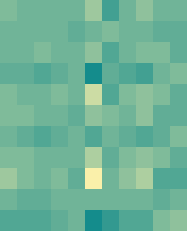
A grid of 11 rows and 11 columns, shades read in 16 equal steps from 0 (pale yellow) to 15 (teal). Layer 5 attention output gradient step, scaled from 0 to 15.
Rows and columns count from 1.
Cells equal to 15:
2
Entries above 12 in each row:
0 0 0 1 0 0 0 0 0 0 2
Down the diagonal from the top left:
8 9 8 10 9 7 9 8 5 10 7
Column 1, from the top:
8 9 9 10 8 8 9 8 6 9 11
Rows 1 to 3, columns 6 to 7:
6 12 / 9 8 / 7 11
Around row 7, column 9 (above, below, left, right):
7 7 10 10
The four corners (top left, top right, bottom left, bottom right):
8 9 11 7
